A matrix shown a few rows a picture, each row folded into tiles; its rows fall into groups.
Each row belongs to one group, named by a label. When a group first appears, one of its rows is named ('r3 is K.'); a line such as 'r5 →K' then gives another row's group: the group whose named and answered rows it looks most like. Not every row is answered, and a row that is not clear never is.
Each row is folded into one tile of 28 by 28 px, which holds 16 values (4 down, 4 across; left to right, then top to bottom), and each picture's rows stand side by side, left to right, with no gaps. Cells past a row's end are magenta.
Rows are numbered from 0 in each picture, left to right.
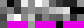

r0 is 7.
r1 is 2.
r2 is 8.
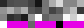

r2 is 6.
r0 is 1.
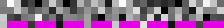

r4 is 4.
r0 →2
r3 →2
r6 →8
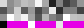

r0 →6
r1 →4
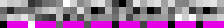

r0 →6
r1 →1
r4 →8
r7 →6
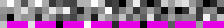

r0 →4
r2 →8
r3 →4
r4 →8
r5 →8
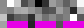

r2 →7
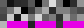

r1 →8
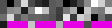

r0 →8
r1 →1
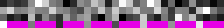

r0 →1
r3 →2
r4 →2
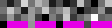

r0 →8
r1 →2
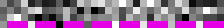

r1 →1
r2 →8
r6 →2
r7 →1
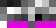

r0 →1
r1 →2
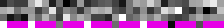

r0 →1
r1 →4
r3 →1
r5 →4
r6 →8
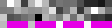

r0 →2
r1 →4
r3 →1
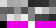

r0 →6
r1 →1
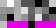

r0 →4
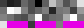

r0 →1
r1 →8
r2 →7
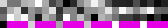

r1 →4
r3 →4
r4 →1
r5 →1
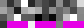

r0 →7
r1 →1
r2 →7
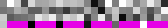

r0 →2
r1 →6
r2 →6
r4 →2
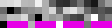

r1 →4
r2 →1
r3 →8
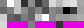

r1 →7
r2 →6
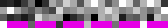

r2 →2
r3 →4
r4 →2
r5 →4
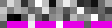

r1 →2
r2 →4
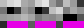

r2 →2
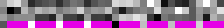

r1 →1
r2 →1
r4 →6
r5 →2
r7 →4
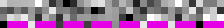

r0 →6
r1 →4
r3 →6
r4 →2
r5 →7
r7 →6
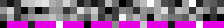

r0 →8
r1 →6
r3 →8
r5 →4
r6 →8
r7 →1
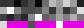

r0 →1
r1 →8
